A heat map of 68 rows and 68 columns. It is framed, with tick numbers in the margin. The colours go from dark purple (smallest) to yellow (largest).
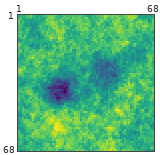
Most values sit high, with a long tail of low ones. No regular stripes run through it. No overall slope runs across the table. There are two dips.
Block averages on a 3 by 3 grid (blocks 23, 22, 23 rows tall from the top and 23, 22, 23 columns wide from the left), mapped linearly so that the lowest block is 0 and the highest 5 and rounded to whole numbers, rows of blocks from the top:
4 4 4 / 1 0 3 / 5 5 4
